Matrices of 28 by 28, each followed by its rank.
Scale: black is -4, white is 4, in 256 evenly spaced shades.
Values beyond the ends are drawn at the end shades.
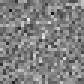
full rank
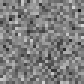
full rank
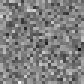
full rank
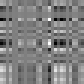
one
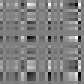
one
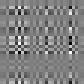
one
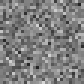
full rank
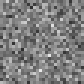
full rank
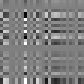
one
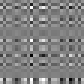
one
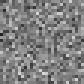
full rank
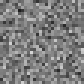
full rank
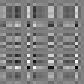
one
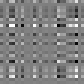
one
